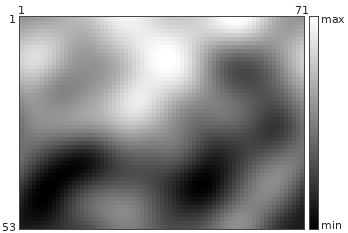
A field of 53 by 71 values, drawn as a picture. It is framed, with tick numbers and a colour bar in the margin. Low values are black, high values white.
The top middle is the ninth with the highest average. The texture varies smoothly and slowly. No lone cell stands out from its neighbours. The bottom left is the ninth with the lowest average. On average the colour sits 50% of the way up the scale. Values rise toward the top. No row or column stands out.
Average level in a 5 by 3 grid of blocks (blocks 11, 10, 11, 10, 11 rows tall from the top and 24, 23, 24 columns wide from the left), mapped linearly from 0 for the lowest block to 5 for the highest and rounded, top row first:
4 5 4
3 5 2
3 3 1
0 1 1
0 1 1
